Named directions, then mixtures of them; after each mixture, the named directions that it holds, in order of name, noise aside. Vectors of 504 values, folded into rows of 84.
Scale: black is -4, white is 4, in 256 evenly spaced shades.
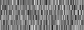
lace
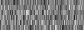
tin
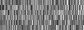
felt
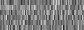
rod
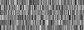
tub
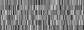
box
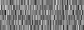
felt, lace, rod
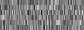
box, lace, tub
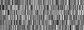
felt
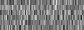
rod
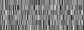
box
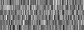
rod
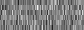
box, felt, lace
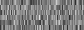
box, rod, tub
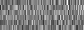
felt, tub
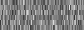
lace, tin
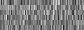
rod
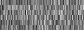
felt, rod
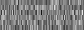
box, lace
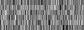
box, rod, tin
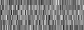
box, felt, rod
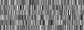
tub
